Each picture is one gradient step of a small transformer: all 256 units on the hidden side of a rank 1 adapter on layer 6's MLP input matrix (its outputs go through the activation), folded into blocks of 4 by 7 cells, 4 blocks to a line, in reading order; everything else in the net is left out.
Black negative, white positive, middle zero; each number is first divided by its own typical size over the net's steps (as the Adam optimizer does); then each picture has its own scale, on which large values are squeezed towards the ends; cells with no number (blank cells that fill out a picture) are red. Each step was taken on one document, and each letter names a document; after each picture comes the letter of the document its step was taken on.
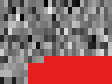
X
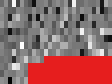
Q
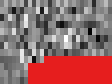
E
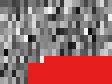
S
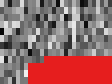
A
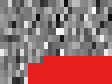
X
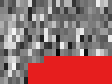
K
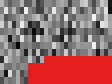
A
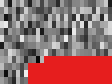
A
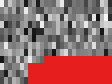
A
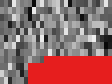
K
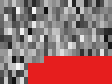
K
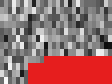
K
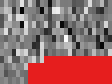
E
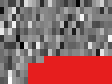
Q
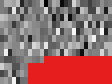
X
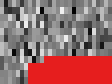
E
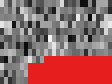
A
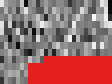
A
